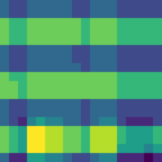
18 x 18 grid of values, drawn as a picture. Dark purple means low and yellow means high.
Horizontal stripes repeat 3 times down the table. The top part is calmer, up to a seam about 70% of the way down. The ninth with the lowest average is the bottom right.
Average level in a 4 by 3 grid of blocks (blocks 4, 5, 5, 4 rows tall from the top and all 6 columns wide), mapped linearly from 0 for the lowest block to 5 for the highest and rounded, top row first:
2 2 1
1 1 0
1 2 0
5 5 2
